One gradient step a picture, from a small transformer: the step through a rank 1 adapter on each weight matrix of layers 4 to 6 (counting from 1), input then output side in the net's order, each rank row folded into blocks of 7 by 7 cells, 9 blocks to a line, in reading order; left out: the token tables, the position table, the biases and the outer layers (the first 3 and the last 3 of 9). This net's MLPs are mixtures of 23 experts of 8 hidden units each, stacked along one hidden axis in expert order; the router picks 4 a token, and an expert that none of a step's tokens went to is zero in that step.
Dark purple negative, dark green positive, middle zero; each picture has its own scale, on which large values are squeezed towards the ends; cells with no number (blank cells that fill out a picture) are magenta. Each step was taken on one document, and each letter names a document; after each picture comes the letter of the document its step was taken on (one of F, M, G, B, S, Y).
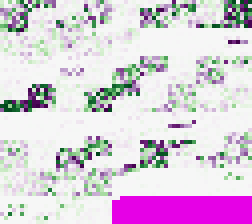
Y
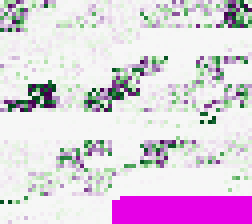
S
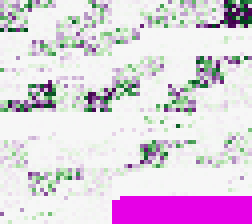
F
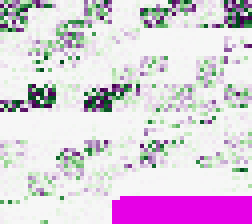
S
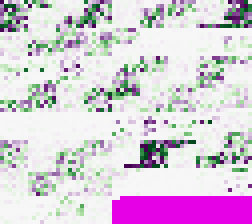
S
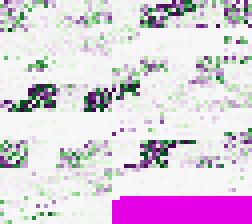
F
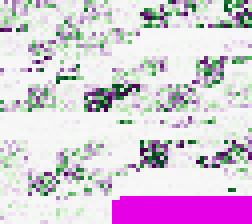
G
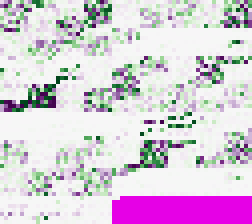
Y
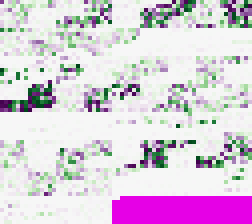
G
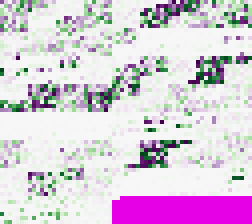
F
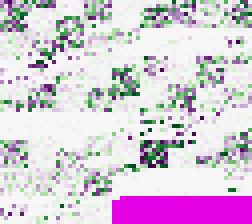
Y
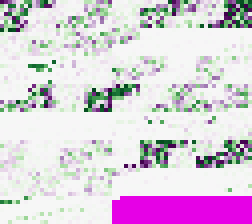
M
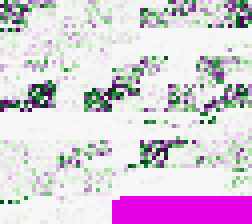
S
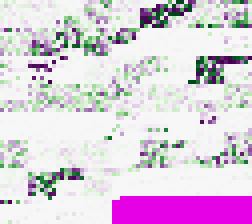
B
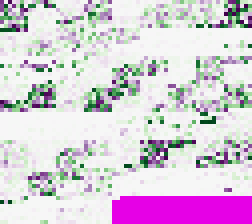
M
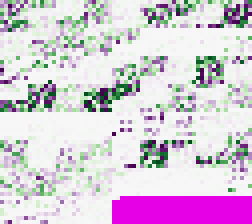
F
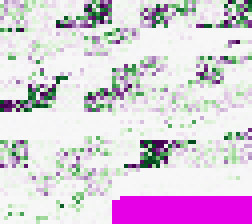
Y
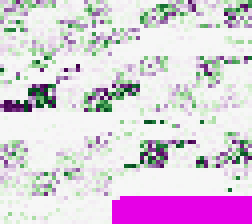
G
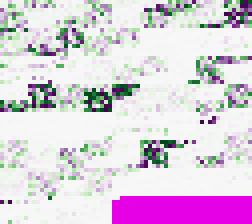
B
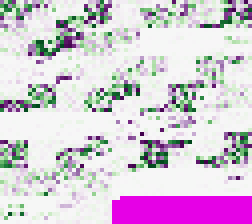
Y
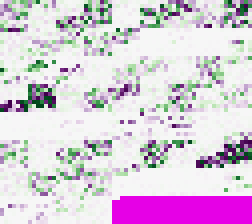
Y
